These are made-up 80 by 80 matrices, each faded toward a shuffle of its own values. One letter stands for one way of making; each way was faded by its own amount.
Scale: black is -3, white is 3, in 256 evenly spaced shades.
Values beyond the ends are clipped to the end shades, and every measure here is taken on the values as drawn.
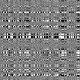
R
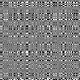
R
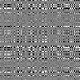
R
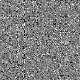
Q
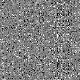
Q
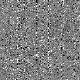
Q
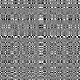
R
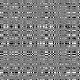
R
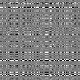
R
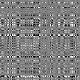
R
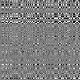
R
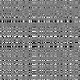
R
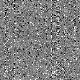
Q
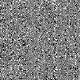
Q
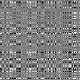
R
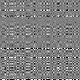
R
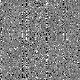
Q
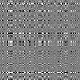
R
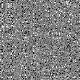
Q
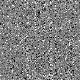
Q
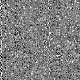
Q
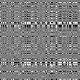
R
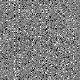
Q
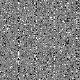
Q
